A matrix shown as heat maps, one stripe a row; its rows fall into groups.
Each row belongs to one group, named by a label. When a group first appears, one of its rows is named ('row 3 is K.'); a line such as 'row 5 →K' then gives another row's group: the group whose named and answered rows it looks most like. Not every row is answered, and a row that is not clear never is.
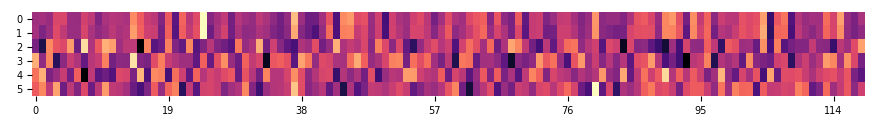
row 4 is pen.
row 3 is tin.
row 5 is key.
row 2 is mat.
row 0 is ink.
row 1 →ink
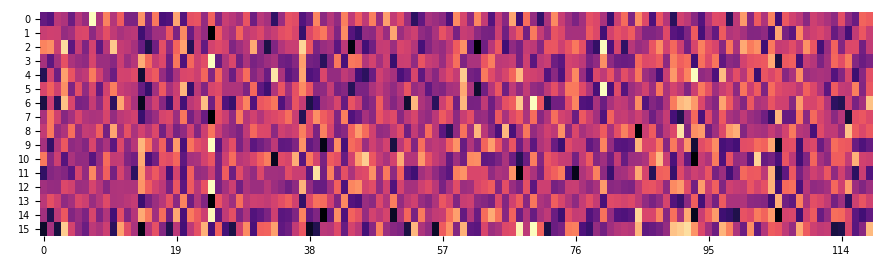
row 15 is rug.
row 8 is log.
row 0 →mat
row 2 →key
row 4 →rug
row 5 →key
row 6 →rug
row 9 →ink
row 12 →ink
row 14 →ink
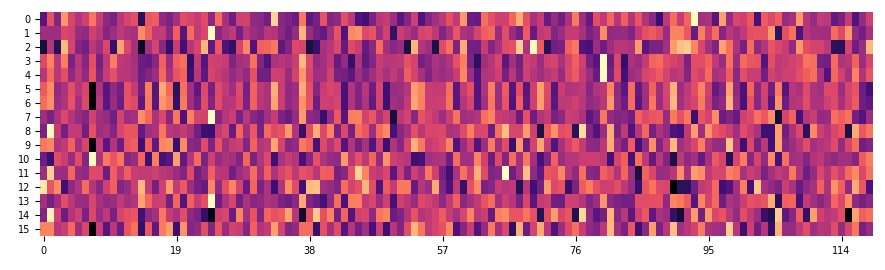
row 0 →rug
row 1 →ink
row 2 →rug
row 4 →key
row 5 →pen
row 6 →pen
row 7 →ink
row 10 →mat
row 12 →tin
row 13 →ink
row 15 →pen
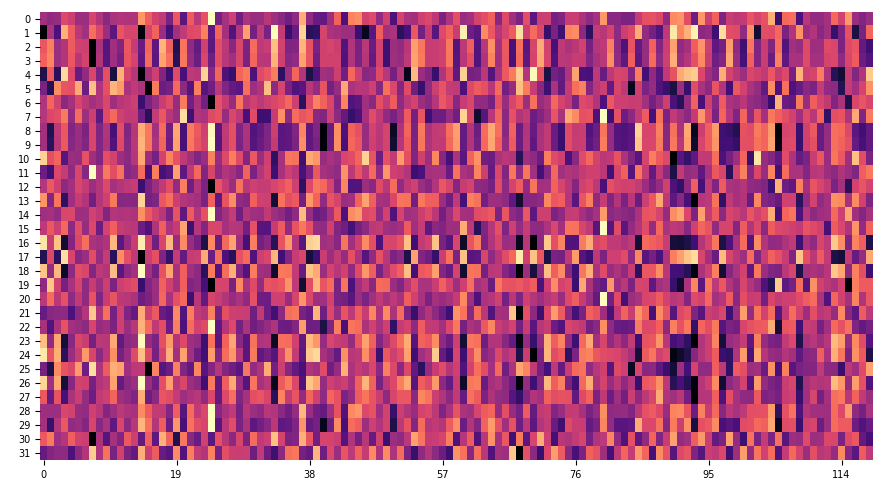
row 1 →rug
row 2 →pen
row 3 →pen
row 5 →mat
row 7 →key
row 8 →ink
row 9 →ink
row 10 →tin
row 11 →mat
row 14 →ink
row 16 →tin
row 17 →rug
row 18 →tin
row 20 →key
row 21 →mat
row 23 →tin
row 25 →mat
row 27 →tin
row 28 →ink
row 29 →ink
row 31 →mat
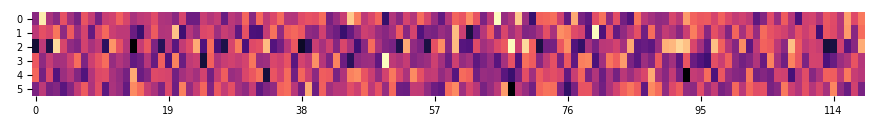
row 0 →log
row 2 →rug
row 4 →tin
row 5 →mat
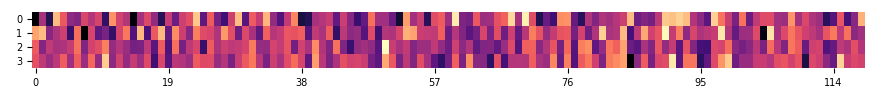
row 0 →rug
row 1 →pen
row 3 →log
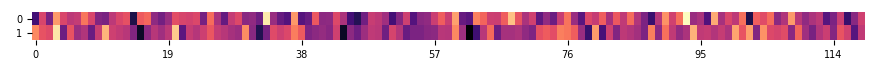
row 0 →rug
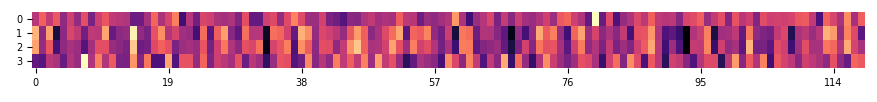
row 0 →key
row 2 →tin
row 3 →mat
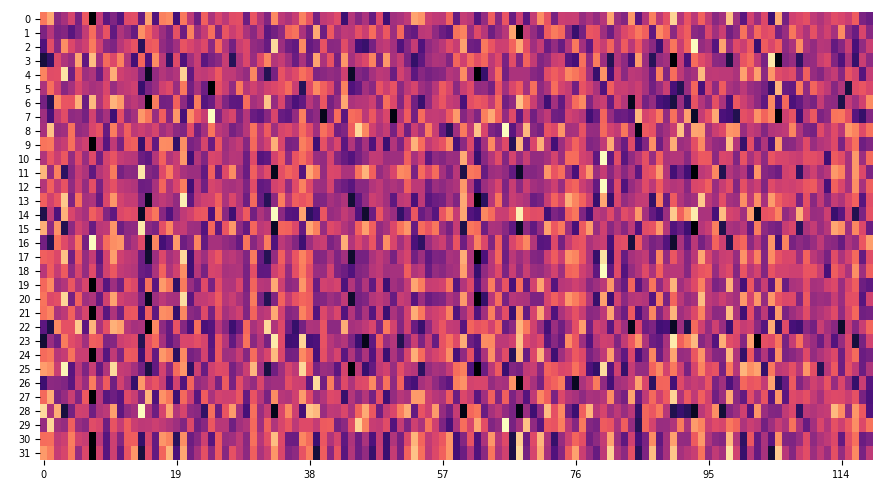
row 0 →pen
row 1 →mat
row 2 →rug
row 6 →mat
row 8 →log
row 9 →pen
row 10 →key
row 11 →tin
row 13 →key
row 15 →tin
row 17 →key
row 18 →key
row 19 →pen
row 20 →key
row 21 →pen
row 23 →rug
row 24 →pen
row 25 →key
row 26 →mat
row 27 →pen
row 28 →tin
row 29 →log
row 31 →pen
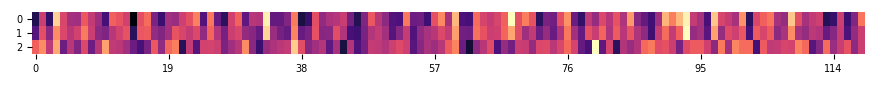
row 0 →rug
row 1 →rug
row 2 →key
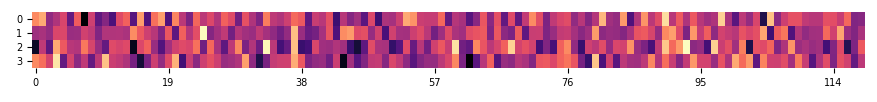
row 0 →pen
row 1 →ink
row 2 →rug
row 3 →key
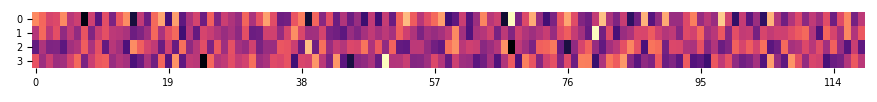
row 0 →pen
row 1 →key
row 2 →mat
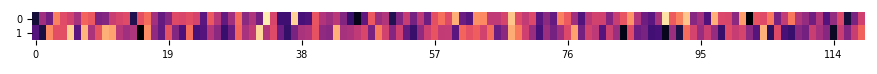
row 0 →rug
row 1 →mat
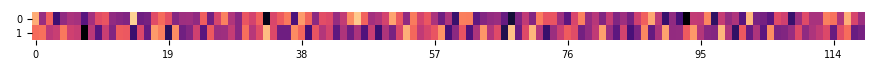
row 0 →tin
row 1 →pen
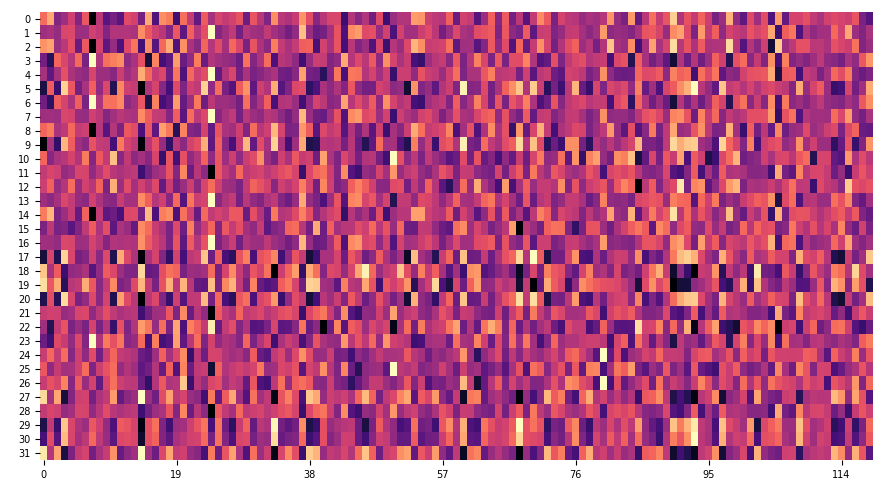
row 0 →pen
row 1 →ink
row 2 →pen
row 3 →mat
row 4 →ink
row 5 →rug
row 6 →mat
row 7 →ink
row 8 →pen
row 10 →log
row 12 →log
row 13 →ink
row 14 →pen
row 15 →mat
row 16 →ink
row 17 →rug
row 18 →tin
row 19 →tin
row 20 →rug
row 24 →key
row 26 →key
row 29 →rug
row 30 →rug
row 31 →tin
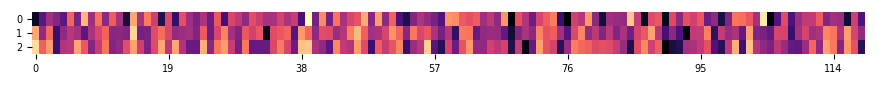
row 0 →mat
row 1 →tin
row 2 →tin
